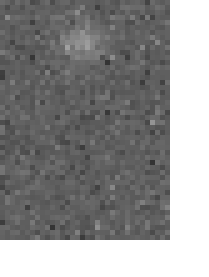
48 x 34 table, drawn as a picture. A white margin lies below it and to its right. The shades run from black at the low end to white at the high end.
Overall the values sit about 40% of the way up the scale. No row or column stands out. The top middle is the ninth with the highest average. One bump rises in the top middle. Neither half mirrors the other. There is no overall slope.
